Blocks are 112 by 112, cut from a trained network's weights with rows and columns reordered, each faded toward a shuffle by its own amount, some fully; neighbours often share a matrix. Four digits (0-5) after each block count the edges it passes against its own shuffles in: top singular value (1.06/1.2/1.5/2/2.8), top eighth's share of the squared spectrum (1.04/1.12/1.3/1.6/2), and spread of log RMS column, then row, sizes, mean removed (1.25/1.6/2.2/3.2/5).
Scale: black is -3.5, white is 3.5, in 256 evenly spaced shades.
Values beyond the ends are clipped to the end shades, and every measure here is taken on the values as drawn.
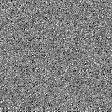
3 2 0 1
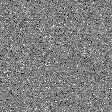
1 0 0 0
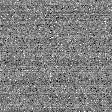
3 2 1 0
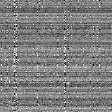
5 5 3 2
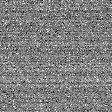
3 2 1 0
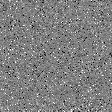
1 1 0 1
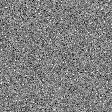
0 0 0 0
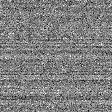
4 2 0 1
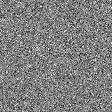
2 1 0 0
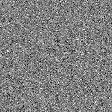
2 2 0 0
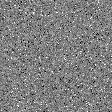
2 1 0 0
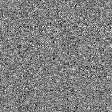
3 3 0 2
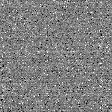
2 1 1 0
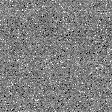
1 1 0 0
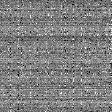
4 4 3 1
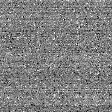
3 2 2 1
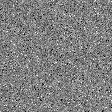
1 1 0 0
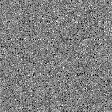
2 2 0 2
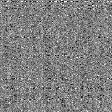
3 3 1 3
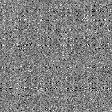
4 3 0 3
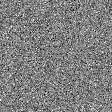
0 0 0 0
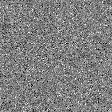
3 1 0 1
